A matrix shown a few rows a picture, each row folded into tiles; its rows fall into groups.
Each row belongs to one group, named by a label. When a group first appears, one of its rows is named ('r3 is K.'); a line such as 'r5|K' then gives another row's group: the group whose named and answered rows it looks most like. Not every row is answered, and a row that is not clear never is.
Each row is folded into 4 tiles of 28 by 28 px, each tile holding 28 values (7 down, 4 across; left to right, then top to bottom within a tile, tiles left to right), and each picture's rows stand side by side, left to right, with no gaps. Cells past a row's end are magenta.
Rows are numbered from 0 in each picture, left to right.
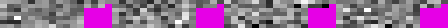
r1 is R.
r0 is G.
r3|R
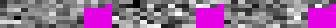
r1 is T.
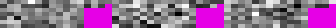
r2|G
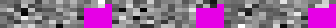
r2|R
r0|R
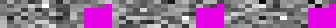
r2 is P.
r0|G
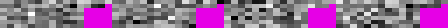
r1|P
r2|G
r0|G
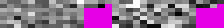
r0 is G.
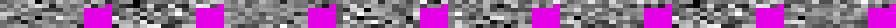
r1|T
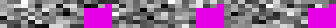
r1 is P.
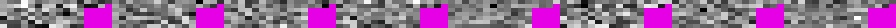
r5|T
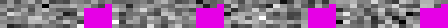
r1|R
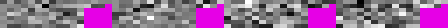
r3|T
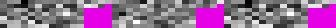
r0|T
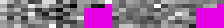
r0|G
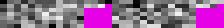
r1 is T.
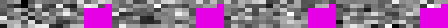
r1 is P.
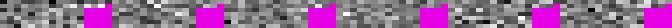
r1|P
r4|R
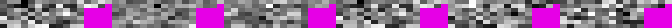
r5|G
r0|T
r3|T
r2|P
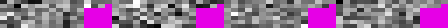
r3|G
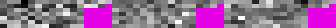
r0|T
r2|G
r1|R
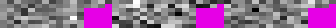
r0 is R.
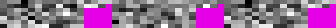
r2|T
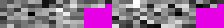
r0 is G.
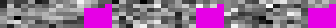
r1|G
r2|P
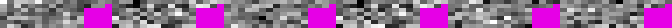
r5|R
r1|T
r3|T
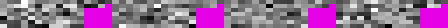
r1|P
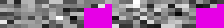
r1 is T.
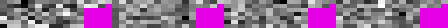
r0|T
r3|G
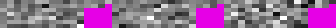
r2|P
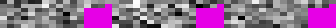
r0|G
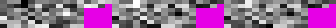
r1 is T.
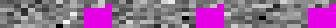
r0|R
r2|P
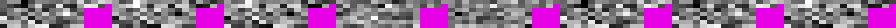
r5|T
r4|P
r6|T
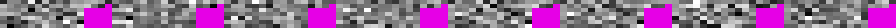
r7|R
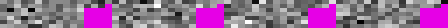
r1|G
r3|P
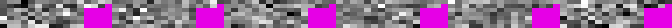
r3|P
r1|R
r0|T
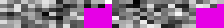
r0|G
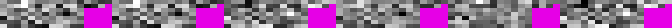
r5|T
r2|T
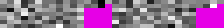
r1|R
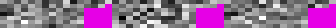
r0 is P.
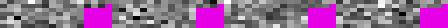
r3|G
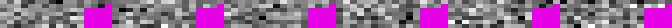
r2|P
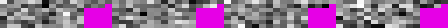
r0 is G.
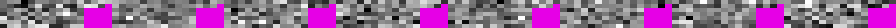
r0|T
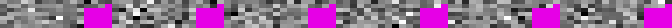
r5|R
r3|R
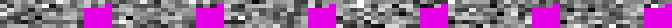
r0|P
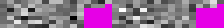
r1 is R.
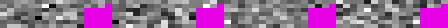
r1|R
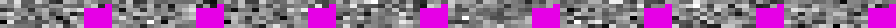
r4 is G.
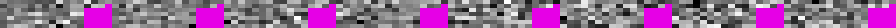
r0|R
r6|T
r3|P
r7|G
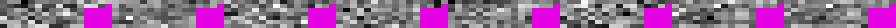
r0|T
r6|P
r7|P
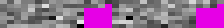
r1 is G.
